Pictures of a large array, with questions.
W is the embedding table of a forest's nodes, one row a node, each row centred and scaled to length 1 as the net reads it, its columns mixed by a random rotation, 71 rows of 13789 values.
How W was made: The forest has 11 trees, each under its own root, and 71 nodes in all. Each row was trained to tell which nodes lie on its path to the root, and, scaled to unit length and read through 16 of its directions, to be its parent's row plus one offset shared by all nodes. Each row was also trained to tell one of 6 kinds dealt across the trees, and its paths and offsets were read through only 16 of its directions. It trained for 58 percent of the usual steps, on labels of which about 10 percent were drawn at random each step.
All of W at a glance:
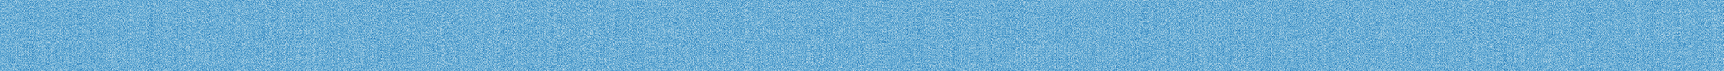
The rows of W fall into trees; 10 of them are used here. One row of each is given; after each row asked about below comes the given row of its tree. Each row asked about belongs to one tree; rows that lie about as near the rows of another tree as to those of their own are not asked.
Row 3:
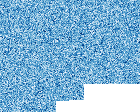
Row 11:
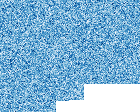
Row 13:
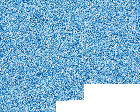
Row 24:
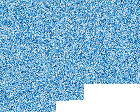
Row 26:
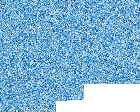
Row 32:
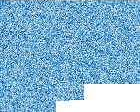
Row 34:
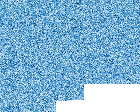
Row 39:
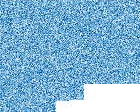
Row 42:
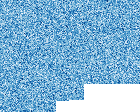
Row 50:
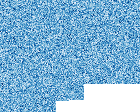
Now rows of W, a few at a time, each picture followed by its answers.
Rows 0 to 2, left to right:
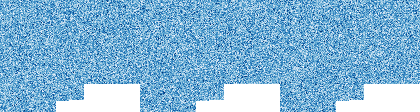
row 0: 42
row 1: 39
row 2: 50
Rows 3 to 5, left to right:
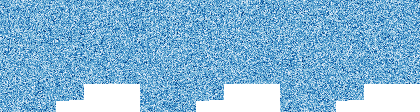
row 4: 50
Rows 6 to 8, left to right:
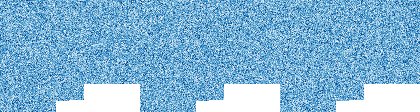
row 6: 13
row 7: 42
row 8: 3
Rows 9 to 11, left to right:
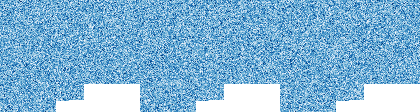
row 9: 34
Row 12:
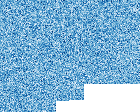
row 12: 42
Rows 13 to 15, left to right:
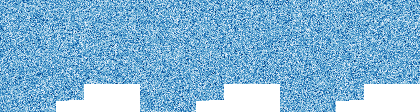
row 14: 34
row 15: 32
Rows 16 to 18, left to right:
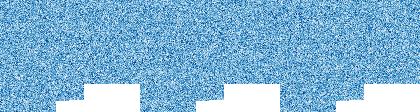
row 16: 24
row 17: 3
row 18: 39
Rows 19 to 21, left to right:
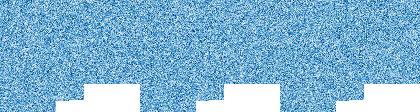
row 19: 32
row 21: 42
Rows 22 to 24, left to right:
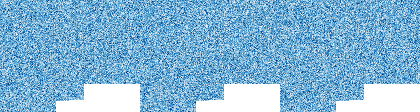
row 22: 39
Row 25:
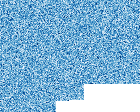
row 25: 39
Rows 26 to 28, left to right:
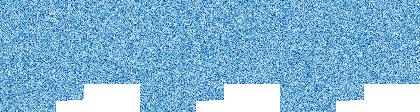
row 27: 42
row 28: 11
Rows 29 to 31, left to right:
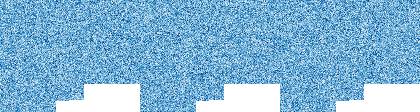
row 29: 24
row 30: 13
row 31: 13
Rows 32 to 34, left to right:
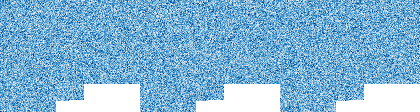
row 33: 34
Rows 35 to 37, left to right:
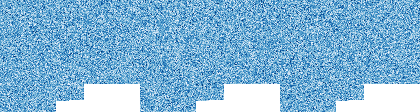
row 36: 34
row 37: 26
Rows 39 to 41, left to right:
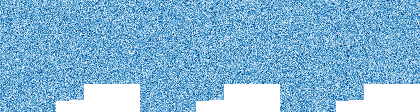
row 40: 24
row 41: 42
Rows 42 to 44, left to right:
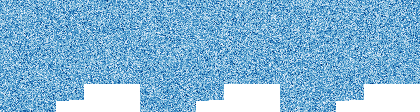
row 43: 13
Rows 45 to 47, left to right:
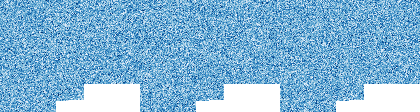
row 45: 24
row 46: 50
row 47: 50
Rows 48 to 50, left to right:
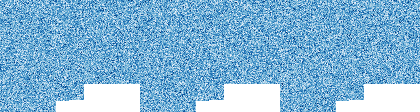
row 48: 24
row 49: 32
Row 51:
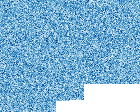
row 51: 34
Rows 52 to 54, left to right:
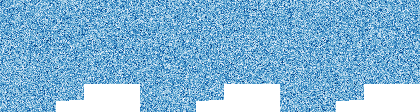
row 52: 3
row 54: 3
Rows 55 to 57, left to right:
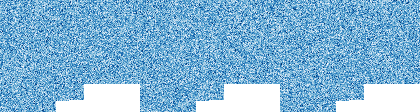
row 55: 50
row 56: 32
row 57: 50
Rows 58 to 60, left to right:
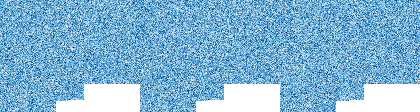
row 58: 34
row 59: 34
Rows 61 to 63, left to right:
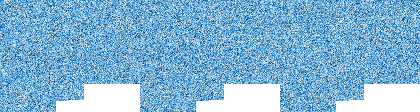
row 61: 11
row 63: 24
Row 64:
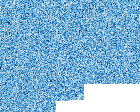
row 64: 24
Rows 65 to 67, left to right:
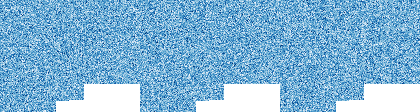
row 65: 42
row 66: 50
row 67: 13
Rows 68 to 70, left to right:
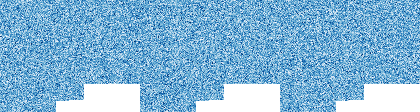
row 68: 3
